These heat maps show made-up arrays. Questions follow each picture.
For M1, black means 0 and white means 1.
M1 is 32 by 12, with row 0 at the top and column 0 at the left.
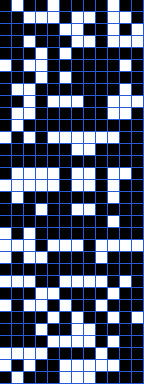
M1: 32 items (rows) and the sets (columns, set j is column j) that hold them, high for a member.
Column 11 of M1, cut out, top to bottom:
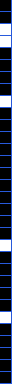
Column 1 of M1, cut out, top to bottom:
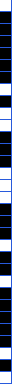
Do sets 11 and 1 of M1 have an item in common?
yes
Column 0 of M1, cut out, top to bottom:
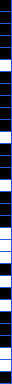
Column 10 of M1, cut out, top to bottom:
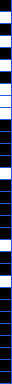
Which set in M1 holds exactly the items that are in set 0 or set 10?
2
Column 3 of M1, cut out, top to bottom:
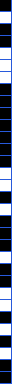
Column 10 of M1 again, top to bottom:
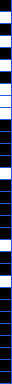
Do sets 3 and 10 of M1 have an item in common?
yes
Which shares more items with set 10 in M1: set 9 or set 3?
set 9
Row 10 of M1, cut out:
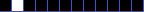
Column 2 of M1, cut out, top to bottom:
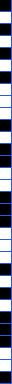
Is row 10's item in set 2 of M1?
no
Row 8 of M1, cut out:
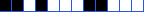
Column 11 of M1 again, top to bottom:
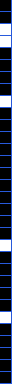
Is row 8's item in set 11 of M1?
yes
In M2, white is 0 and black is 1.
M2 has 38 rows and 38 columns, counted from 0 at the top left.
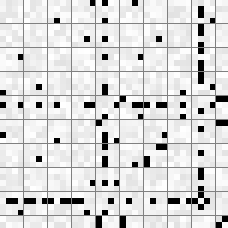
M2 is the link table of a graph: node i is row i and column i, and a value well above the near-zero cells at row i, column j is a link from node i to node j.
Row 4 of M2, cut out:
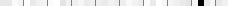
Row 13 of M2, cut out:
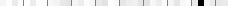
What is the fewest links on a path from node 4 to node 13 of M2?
2
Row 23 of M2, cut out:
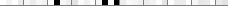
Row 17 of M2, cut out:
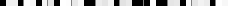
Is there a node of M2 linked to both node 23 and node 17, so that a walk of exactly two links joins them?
yes
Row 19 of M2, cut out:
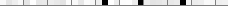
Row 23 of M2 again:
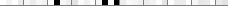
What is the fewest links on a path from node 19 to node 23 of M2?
1
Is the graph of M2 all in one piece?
no
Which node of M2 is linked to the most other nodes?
node 33
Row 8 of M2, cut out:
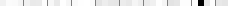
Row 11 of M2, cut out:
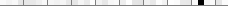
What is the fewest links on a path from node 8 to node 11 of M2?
2
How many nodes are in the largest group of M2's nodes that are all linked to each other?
4
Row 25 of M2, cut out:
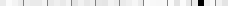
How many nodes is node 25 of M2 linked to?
1
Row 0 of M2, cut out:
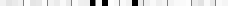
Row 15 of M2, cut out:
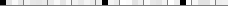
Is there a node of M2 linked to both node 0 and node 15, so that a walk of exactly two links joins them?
yes
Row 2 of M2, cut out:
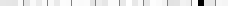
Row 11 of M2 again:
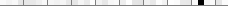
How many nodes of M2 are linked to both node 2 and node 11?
1
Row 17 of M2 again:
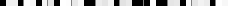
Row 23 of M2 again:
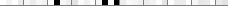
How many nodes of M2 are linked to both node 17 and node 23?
2
